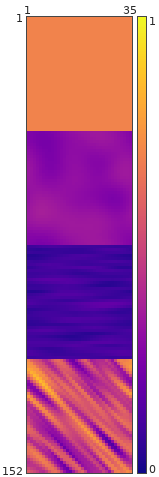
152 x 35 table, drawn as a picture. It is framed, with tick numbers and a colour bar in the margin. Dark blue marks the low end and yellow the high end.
It is made of 4 by 1 panels. Panel 1,1: high, flat. Panel 2,1: low, smooth, faint in contrast. Panel 3,1: very low, streaked across, faint in contrast. Panel 4,1: middling, slanting down to the right, strong in contrast.
